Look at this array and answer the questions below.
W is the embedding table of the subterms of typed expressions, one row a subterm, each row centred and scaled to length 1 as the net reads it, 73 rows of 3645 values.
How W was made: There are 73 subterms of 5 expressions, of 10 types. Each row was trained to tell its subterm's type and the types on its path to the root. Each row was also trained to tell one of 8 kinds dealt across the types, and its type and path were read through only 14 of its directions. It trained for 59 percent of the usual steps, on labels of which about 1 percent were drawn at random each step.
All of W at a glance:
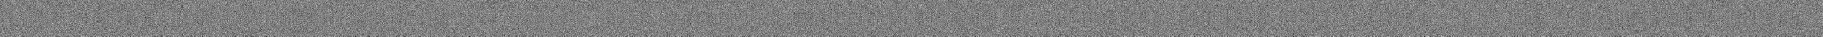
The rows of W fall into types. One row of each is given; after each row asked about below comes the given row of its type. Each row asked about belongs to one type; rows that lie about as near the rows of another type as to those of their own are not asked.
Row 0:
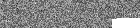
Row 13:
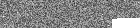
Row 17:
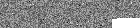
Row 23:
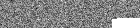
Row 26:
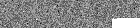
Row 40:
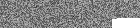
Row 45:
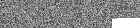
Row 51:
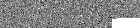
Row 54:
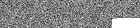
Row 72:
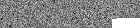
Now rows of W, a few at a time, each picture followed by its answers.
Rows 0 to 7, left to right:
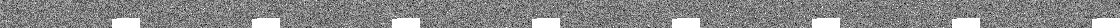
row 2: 17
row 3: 26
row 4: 17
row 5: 40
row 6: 40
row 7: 0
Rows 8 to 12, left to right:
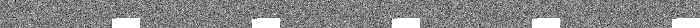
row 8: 26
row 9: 13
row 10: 54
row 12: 51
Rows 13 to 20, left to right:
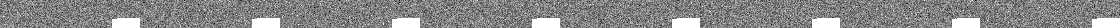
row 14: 54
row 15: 23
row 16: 51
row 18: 45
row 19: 13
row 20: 23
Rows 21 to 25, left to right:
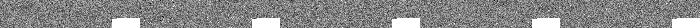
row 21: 54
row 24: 13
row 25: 0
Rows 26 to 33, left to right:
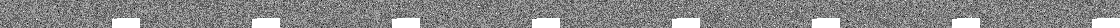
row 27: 45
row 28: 40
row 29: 45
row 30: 0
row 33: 45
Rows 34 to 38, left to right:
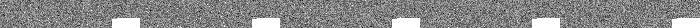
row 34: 26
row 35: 40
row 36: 13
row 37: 40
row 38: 0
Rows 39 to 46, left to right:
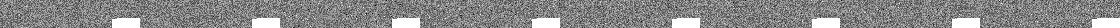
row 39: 45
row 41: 13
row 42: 0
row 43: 0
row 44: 40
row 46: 23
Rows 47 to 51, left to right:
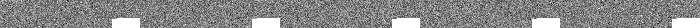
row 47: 26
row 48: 45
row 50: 26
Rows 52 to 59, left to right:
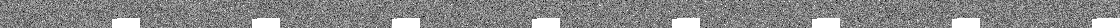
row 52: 13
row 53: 13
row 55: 23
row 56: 23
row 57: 23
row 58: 51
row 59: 23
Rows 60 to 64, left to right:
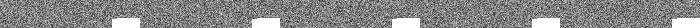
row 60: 72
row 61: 13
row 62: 0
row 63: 72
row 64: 45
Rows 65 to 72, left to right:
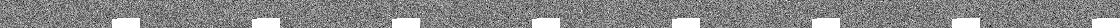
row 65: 72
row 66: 23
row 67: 26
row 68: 40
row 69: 0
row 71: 72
